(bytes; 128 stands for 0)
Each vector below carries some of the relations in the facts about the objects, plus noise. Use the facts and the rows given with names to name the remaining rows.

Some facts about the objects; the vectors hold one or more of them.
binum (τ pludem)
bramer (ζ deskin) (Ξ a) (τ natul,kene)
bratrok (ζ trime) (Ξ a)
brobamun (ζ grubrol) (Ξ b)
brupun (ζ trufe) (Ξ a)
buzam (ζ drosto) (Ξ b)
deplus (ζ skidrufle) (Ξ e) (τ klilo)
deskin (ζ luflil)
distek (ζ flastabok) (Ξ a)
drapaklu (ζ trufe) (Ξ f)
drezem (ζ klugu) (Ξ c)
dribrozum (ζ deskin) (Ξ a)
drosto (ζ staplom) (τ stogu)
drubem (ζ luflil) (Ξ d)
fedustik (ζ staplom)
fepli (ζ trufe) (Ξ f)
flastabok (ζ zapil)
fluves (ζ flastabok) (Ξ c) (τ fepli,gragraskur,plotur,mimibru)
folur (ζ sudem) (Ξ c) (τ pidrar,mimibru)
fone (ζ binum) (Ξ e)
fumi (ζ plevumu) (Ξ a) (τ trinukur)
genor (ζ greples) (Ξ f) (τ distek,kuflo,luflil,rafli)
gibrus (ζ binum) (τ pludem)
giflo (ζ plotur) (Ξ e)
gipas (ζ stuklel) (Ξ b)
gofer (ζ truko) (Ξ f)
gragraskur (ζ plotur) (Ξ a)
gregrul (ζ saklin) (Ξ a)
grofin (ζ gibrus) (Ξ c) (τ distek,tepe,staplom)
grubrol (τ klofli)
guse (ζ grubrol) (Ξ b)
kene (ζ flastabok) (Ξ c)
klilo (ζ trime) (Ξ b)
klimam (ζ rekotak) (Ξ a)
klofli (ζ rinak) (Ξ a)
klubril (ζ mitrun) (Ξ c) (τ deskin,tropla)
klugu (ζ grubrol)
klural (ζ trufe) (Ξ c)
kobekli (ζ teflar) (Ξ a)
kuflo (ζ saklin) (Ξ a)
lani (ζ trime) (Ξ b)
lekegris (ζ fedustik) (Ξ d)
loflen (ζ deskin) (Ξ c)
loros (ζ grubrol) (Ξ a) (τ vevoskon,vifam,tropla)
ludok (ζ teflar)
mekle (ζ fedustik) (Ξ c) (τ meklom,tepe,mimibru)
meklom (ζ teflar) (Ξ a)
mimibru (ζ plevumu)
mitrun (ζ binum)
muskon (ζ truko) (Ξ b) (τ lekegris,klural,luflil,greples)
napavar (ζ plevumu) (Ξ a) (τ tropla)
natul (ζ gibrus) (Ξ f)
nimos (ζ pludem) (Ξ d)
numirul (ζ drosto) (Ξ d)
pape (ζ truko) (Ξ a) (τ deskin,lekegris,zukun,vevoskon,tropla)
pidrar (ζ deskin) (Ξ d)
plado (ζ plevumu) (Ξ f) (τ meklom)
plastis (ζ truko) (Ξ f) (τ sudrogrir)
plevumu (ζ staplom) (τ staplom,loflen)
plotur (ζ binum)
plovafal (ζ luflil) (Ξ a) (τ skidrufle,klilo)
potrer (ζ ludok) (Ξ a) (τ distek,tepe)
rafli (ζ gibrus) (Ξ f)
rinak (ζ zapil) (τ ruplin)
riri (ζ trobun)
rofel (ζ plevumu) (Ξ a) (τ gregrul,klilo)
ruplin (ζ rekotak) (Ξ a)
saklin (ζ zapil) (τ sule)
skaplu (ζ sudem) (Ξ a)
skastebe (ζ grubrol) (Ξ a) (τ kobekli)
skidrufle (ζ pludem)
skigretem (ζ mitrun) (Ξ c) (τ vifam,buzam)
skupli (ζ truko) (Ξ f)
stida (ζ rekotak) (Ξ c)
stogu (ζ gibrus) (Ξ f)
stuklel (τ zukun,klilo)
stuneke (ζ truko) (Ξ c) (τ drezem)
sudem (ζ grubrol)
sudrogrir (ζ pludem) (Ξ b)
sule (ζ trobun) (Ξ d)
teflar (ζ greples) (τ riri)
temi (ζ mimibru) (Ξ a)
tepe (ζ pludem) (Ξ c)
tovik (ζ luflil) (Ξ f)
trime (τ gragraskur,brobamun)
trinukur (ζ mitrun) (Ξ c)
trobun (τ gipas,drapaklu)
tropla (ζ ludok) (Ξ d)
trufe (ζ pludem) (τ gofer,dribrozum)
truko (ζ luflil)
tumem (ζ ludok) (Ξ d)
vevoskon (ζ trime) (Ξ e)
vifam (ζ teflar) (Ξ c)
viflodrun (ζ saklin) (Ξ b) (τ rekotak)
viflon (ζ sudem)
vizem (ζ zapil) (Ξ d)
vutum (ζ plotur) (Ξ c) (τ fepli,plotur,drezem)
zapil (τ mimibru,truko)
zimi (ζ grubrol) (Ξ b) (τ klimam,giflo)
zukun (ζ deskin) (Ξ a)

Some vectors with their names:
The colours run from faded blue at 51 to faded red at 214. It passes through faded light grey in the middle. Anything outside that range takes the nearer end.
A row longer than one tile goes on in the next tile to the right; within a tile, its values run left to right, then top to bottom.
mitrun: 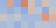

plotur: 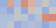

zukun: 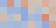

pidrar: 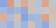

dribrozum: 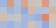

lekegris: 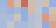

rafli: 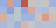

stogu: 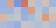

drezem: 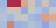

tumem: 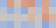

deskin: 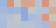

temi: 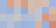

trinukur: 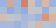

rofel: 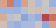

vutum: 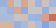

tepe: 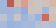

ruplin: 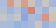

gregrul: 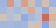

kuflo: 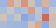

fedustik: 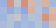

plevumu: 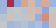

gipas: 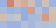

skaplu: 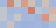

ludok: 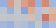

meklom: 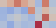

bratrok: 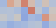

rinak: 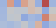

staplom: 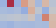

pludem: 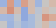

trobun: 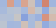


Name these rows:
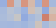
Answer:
flastabok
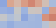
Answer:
mimibru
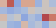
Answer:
stuklel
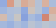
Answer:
truko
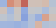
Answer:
klural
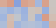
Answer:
klubril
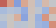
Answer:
pape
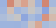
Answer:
kene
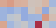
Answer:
plado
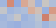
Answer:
brobamun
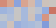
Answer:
loros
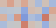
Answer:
muskon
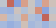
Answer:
grofin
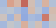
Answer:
luflil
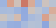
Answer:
vevoskon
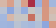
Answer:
tropla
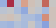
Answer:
loflen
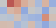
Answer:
stuneke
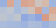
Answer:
folur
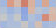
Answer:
greples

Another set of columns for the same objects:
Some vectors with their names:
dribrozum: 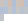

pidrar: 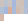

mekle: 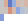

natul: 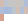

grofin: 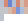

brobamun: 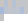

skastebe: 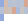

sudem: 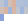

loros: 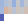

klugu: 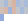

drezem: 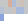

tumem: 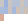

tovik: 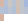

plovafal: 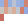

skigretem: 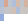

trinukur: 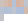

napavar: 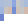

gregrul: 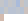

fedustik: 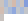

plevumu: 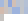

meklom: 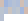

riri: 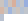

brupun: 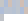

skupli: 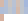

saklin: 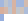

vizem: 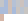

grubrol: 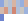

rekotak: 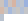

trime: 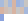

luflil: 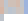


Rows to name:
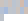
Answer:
gragraskur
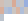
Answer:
plotur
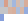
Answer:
stuneke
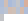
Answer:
viflodrun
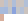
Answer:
buzam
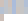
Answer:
zukun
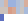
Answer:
fluves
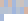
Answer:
vifam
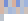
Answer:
ludok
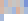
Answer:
deskin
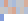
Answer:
vutum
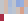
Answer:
klilo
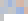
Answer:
distek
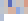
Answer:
potrer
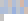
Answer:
temi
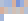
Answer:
teflar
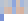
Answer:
pape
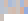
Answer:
plastis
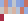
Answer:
deplus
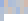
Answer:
fumi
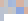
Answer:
tepe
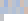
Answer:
kobekli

